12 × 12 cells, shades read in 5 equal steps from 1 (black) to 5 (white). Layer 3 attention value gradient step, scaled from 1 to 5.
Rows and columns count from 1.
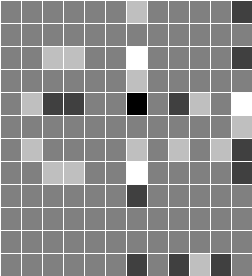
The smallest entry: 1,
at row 5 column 7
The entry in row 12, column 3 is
3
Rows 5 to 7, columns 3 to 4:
2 2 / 3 3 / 3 3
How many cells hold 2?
11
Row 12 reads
3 3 3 3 3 3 2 3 2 4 2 3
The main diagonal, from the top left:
3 3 4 3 3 3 4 3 3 3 3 3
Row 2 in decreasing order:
3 3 3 3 3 3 3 3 3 3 3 3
